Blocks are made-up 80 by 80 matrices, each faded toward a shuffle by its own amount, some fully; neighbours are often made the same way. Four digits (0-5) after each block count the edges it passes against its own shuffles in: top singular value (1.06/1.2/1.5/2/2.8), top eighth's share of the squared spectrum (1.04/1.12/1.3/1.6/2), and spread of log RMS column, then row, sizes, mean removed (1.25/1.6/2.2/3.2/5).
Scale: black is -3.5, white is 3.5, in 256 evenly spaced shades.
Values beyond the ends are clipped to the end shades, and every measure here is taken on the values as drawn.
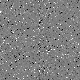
2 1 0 0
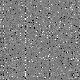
4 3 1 1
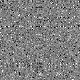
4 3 1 1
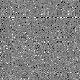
4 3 1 1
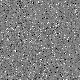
0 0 0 0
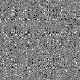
4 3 2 2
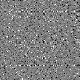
4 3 1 2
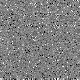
3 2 0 1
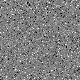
0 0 0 0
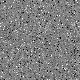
1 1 0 0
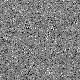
2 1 0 0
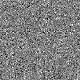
3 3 1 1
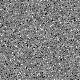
0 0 0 1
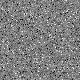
0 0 0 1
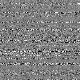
2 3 0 4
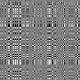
5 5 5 4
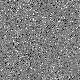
2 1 0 0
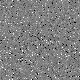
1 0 0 0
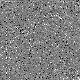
1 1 1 0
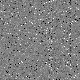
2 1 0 0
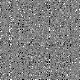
2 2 3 2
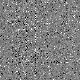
2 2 2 1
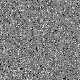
2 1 0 0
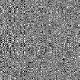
4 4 3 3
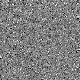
3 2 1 0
